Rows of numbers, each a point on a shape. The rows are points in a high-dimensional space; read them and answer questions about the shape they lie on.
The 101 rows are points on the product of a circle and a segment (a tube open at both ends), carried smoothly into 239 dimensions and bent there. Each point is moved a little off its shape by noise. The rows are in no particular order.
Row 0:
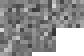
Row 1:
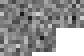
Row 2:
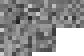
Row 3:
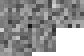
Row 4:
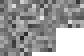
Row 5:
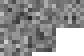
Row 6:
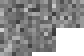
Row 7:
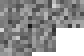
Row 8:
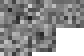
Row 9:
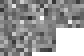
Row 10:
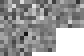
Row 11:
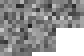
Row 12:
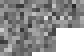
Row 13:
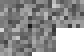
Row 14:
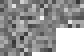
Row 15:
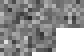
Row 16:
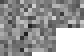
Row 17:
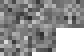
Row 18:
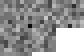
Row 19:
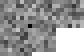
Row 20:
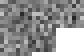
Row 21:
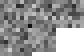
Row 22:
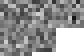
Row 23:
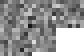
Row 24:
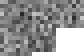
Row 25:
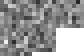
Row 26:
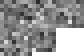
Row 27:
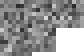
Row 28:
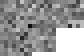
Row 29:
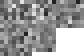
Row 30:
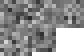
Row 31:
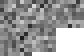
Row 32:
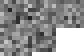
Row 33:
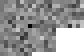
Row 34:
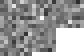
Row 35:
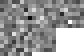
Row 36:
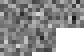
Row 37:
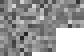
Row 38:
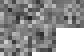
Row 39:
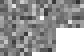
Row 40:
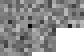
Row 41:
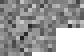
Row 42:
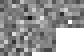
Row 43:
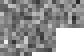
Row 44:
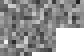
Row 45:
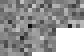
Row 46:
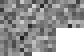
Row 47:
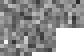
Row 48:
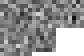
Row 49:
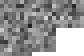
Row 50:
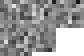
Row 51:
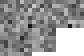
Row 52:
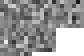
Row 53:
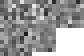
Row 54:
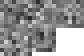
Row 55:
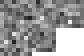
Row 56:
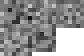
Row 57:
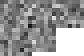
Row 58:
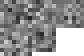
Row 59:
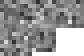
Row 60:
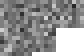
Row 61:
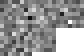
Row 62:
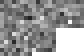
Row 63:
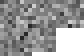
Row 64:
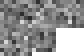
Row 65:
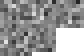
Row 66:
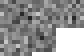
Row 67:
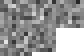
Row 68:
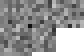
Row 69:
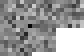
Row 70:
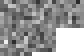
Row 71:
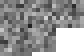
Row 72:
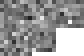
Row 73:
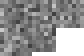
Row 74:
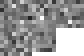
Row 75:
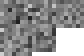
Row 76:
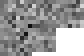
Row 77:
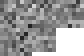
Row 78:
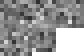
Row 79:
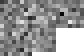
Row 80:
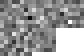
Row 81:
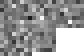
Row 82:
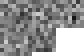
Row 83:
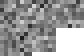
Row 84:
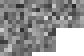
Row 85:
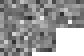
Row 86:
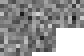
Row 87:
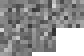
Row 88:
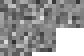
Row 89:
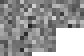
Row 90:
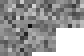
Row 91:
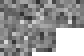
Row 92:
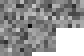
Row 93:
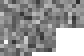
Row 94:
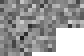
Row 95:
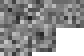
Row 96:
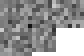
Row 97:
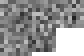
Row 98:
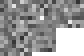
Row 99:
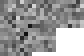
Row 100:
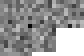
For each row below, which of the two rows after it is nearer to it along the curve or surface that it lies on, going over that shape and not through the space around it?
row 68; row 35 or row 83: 83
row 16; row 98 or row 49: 98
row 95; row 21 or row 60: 60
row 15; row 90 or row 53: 53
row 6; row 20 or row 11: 20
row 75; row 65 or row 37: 65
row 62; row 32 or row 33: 32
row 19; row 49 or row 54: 49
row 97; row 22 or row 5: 22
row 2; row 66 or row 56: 66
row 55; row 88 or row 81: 81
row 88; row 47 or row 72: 47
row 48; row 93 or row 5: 93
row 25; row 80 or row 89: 80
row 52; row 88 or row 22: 22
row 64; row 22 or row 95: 95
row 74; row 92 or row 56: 56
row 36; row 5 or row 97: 97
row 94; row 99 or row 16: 16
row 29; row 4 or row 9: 4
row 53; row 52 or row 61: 52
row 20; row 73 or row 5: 73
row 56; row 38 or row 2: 38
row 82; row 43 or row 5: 43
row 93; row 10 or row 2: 2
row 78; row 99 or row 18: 99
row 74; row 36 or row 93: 93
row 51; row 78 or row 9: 9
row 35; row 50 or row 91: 91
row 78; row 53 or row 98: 98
